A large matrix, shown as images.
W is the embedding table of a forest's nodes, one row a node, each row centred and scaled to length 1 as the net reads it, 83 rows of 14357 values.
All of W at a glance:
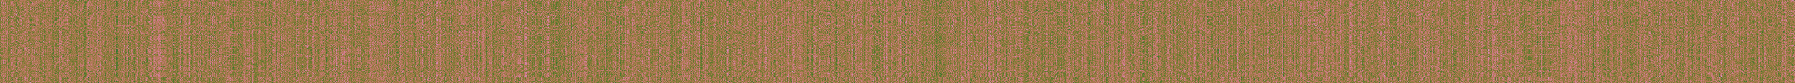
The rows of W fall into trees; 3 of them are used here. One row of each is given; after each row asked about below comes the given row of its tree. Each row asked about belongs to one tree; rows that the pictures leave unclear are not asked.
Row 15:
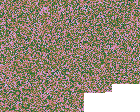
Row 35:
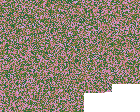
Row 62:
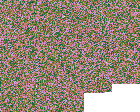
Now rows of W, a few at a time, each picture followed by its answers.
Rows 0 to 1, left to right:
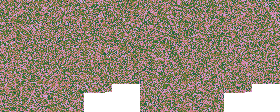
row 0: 15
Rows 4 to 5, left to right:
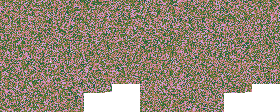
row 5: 62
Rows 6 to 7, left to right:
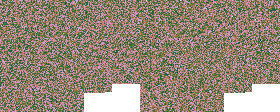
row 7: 35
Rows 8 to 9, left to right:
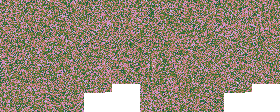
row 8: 62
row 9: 35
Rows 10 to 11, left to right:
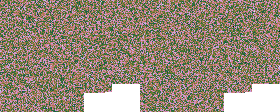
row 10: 35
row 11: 15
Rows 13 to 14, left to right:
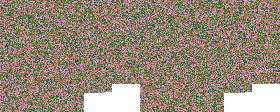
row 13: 35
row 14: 35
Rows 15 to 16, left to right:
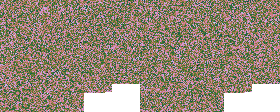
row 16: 62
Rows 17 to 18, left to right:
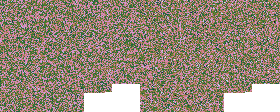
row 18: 15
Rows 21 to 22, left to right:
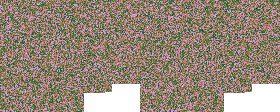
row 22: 62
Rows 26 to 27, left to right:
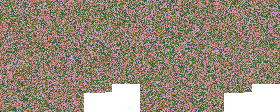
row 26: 15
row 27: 62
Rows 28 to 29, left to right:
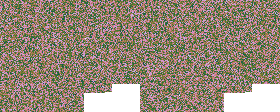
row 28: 62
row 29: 15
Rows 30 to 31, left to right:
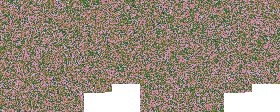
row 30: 62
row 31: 35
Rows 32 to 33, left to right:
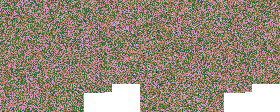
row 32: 35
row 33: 15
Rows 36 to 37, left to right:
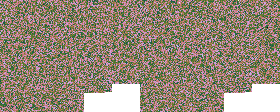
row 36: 62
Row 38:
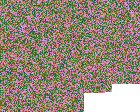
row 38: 62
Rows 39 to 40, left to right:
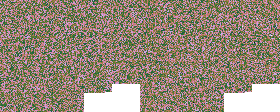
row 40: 35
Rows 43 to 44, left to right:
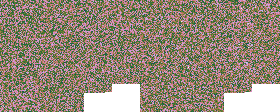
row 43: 35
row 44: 62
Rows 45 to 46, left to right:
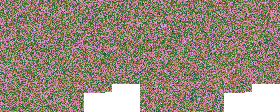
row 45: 15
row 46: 62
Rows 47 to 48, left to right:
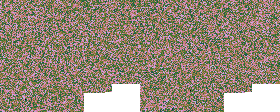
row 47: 62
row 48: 35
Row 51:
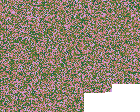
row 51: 62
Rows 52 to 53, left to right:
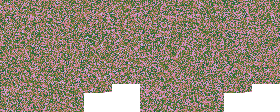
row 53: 62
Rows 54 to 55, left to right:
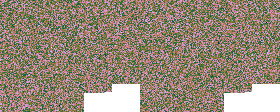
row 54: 35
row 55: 62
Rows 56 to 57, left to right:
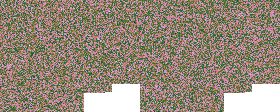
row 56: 15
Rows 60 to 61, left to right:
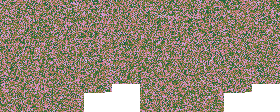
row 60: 62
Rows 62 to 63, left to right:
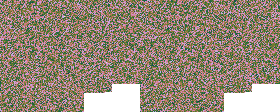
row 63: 62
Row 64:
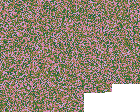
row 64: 62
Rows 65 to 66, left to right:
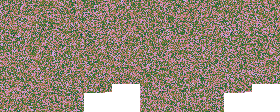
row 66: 35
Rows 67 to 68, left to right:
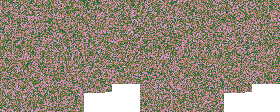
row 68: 62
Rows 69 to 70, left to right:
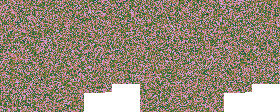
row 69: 62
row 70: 15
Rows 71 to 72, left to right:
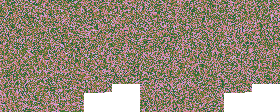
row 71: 35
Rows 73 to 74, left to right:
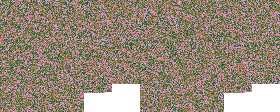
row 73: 62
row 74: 62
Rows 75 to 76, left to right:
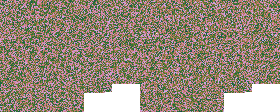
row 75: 62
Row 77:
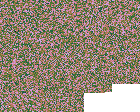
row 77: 35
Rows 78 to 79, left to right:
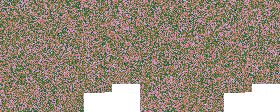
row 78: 35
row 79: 35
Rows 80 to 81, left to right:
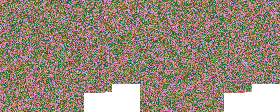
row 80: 35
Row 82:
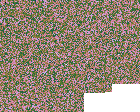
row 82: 35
